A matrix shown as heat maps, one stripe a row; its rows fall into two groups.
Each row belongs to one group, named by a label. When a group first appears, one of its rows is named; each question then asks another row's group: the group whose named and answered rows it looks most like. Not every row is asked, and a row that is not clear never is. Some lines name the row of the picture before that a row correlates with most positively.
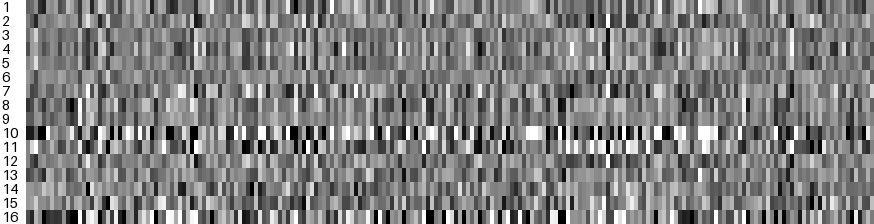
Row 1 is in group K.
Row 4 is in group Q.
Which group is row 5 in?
Q
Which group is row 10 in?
K
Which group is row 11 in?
Q
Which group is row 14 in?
Q
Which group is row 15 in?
Q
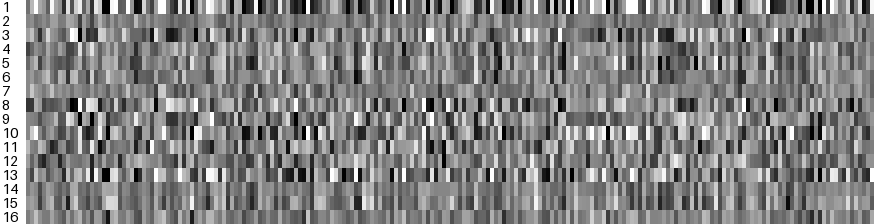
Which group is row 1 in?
Q
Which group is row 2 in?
K
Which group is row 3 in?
K
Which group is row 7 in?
Q
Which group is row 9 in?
K
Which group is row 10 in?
Q
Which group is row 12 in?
K
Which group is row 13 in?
Q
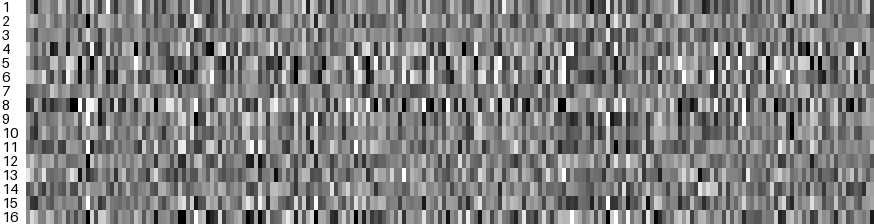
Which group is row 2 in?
Q
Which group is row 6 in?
K
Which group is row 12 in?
Q
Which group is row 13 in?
K
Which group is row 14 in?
K
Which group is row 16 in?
Q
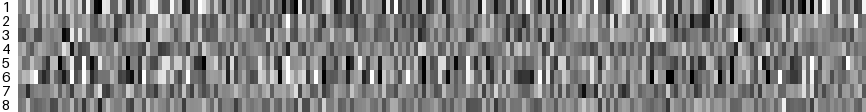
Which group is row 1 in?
Q
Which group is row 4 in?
K
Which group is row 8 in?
Q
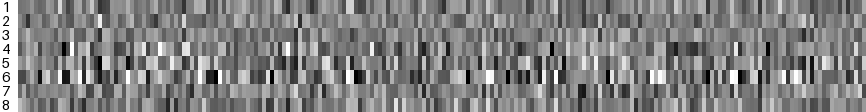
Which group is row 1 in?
K
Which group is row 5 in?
Q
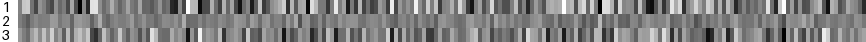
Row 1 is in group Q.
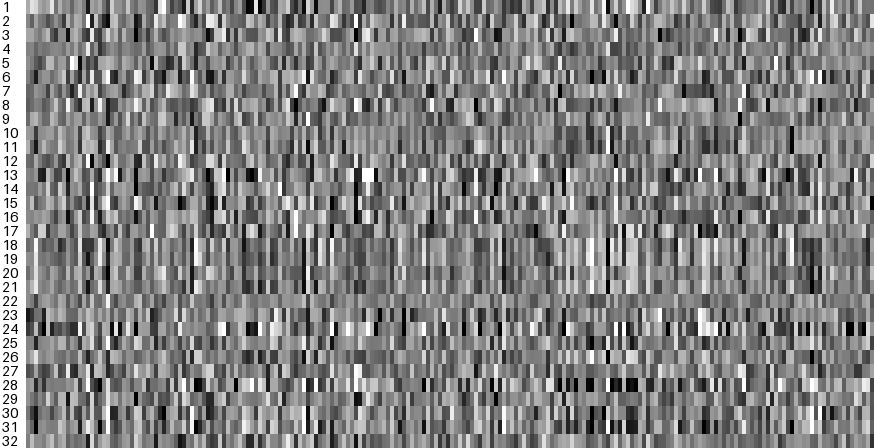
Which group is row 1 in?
Q
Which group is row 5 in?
K
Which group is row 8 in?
K
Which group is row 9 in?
Q
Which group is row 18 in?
Q
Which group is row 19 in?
Q
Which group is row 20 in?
Q
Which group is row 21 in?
Q
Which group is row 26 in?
Q
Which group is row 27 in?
K
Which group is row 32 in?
Q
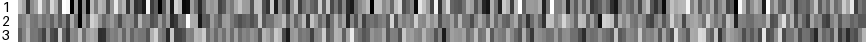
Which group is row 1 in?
K
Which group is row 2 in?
Q
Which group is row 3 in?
K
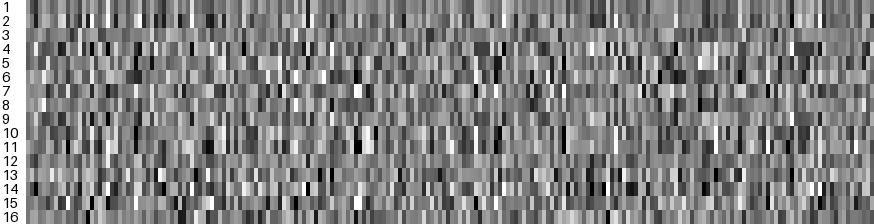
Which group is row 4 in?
Q
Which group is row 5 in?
K
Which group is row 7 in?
K
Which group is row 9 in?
Q
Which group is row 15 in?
K
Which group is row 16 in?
Q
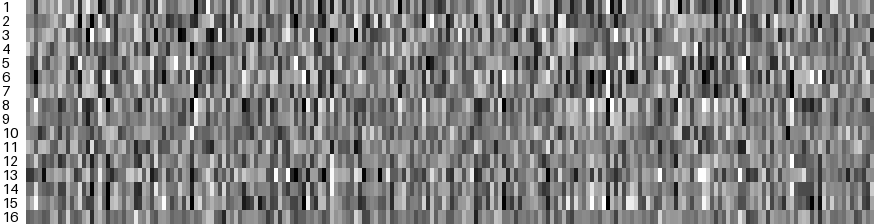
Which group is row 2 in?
K
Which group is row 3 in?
Q
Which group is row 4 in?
K
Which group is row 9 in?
Q
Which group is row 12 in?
Q
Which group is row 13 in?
K
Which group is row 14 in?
Q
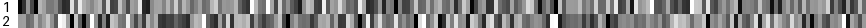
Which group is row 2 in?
K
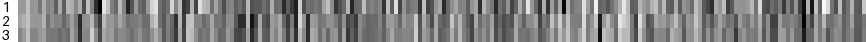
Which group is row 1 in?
Q
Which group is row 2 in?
Q
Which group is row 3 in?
Q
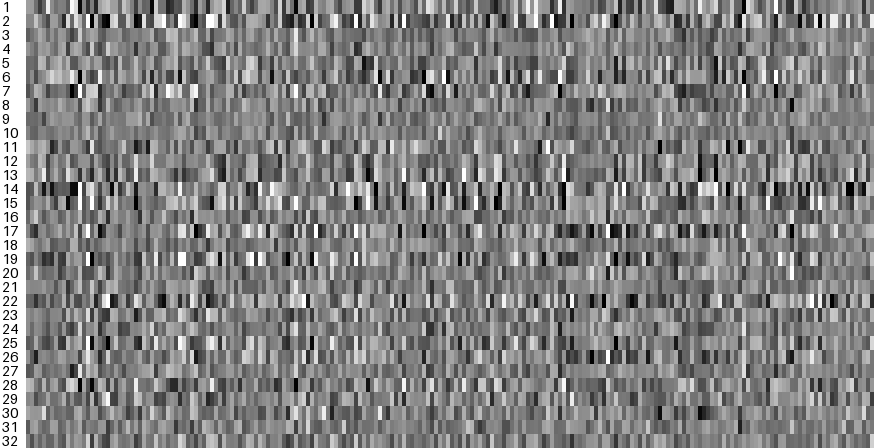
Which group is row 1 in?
K
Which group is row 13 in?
K
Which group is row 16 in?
Q
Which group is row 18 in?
K
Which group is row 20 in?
Q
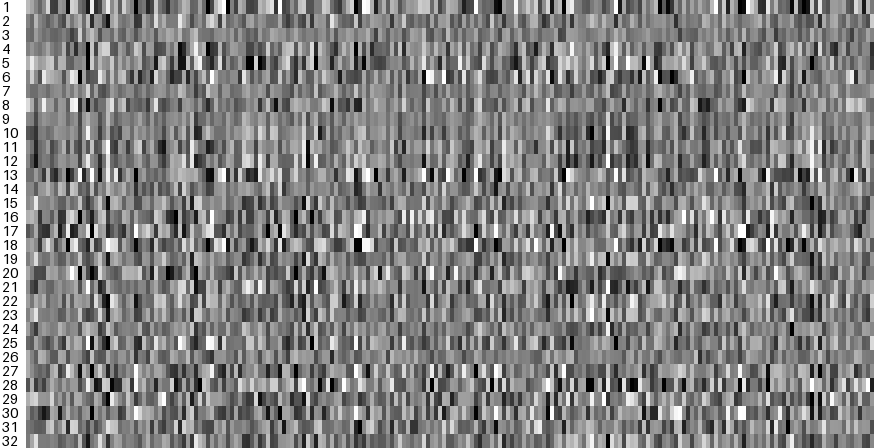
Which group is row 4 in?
Q
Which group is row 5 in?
Q
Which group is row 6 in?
K
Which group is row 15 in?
Q
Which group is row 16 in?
K
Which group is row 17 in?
K
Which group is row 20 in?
K
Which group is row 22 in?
Q
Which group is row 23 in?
Q
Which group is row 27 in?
K
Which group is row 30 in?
K
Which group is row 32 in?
Q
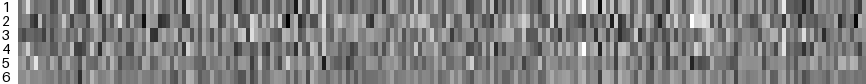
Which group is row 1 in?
Q
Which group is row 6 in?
Q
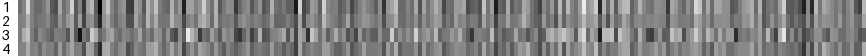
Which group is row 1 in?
Q
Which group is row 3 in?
Q
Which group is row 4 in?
Q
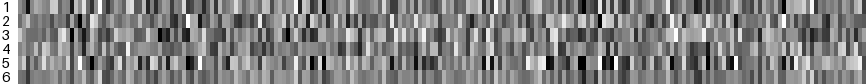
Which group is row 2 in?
Q
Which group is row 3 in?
K
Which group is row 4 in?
K
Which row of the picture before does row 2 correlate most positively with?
3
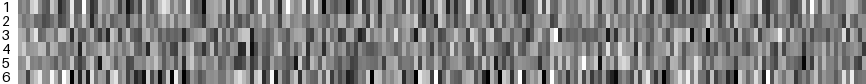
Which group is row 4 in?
Q
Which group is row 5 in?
Q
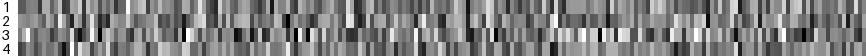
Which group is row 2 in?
K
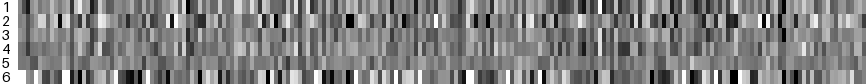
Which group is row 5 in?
K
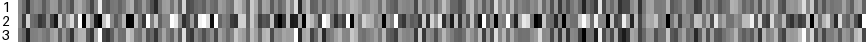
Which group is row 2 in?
Q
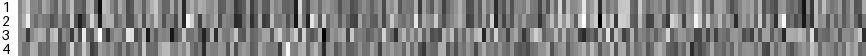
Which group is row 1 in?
Q
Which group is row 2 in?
Q
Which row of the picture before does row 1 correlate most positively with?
2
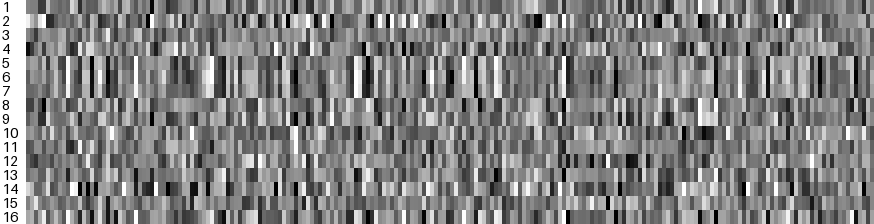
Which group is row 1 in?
K
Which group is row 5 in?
K
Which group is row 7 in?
K
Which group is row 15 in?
Q
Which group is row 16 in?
K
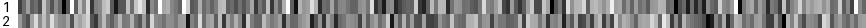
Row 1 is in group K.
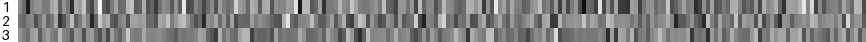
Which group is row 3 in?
K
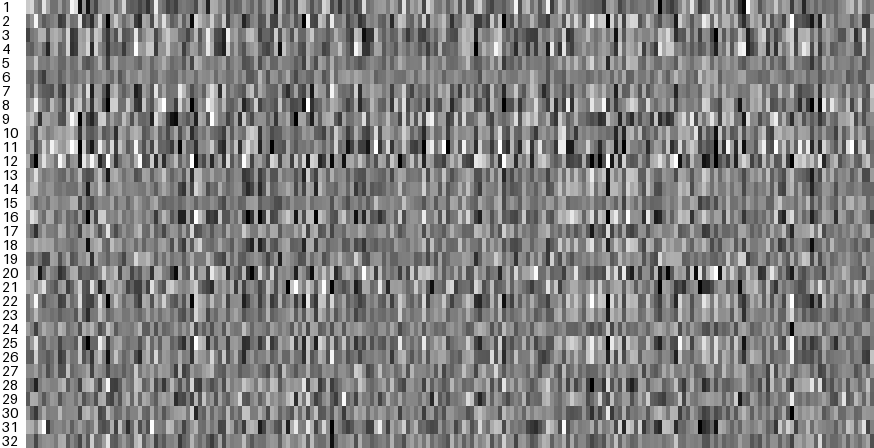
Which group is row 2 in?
Q
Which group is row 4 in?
K
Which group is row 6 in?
K
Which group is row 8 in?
Q
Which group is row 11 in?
K
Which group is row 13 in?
Q
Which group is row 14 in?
Q
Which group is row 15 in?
K
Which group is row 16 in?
Q
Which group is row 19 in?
K
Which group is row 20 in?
K
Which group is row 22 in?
Q
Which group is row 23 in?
Q
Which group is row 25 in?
Q
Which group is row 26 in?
Q
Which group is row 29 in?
Q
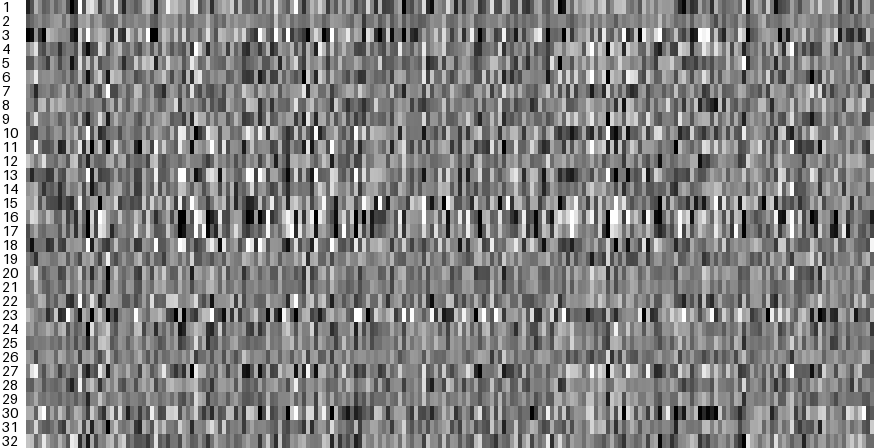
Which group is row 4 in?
Q
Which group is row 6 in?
Q
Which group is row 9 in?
Q
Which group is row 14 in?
Q
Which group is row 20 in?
Q
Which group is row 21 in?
Q
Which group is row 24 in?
Q
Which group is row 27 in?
Q
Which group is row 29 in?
Q
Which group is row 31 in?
Q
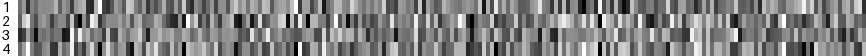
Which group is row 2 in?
Q
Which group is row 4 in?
Q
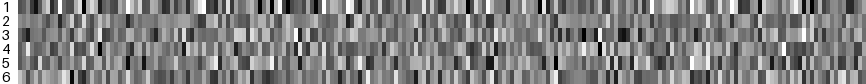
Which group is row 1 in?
K
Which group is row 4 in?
Q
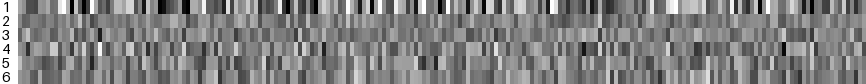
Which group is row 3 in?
Q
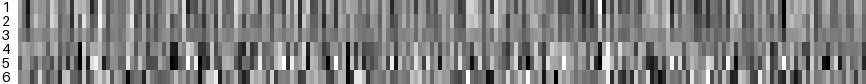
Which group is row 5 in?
Q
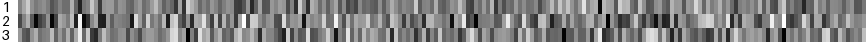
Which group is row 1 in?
Q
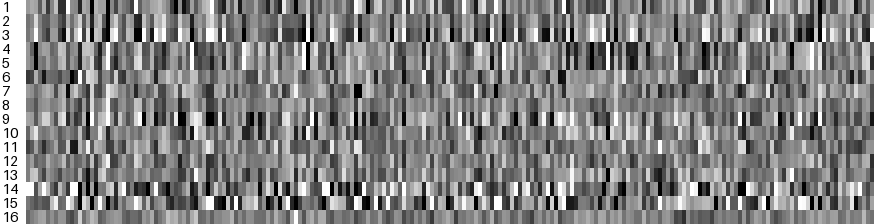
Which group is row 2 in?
Q
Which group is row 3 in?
Q
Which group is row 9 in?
Q
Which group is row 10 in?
Q
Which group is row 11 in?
K
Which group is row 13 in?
Q
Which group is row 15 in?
K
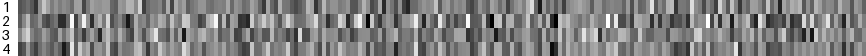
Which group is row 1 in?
K
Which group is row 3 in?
Q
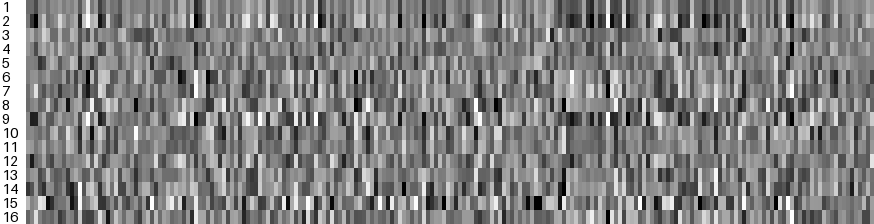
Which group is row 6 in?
Q
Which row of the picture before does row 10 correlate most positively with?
1
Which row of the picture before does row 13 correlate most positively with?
2
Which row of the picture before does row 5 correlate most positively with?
1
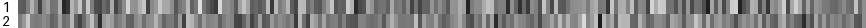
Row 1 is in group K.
